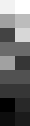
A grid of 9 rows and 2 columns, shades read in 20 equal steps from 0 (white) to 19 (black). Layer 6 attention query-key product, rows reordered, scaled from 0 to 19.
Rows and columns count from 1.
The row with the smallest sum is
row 1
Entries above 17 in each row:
0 0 0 0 0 0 0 1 1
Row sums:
1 12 17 22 22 26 30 35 35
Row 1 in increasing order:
0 1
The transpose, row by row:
1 7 14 11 7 13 15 19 18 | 0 5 3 11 15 13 15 16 17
